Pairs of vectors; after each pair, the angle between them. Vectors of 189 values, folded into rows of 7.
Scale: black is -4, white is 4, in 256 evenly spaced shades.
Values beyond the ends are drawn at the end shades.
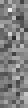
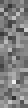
orthogonal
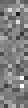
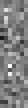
orthogonal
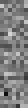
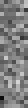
orthogonal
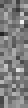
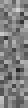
nearly opposite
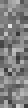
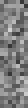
partly aligned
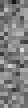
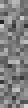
partly opposed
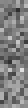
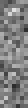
partly opposed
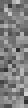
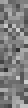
partly aligned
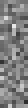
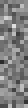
nearly parallel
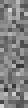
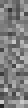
nearly opposite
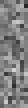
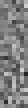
nearly opposite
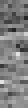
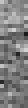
nearly opposite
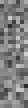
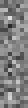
partly aligned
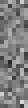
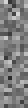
partly opposed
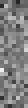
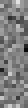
nearly opposite
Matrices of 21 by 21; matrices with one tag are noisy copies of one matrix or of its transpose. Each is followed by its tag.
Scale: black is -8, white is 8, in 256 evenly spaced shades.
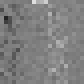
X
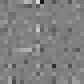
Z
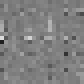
Z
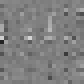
Z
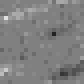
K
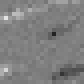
K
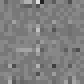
Z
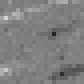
K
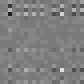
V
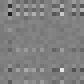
V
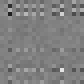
V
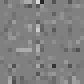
Z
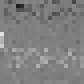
X
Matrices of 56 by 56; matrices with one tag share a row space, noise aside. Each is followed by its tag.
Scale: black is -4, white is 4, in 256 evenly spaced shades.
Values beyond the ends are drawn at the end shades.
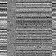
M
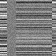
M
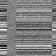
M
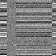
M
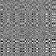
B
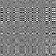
B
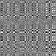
B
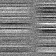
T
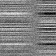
T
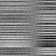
T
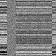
M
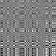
B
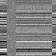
M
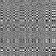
B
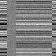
M
